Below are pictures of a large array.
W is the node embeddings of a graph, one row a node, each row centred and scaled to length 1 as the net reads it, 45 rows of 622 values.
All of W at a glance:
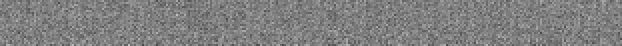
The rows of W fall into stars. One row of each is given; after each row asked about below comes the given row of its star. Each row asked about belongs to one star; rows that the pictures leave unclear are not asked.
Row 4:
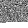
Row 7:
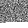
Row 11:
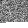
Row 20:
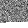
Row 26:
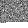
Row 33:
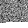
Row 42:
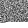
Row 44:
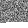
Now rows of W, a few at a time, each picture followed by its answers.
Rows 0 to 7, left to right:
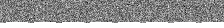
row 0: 20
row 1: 44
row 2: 26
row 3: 4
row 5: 11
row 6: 11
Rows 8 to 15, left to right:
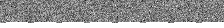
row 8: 20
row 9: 33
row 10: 26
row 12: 7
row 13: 20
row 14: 7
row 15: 7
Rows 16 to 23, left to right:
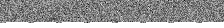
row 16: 11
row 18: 7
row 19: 4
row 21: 26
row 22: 11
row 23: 4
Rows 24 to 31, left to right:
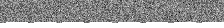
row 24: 7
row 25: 33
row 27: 42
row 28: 44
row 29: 44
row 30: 33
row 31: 20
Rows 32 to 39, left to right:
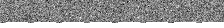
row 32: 42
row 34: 42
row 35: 11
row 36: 33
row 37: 26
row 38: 26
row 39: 44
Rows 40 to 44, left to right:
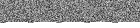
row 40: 42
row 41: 20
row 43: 20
